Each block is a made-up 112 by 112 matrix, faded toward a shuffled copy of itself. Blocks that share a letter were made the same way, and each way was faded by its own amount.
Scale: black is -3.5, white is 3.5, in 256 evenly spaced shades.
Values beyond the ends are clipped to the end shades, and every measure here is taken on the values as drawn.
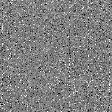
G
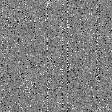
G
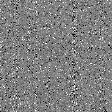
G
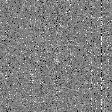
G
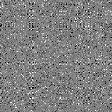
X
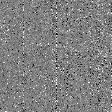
G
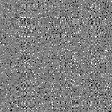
X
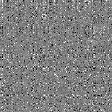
X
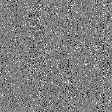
G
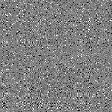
X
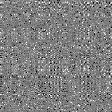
X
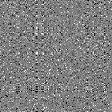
X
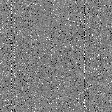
G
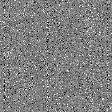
G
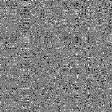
X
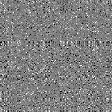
X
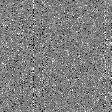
G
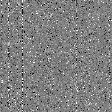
G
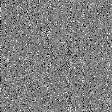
G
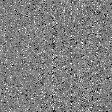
G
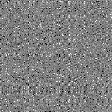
X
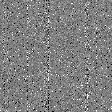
G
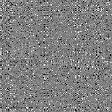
X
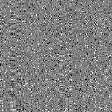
X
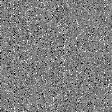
G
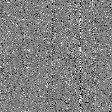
G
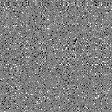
X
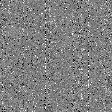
G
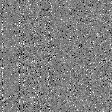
G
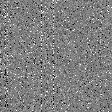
G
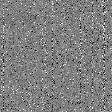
G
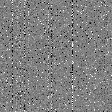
G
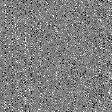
G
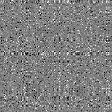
X
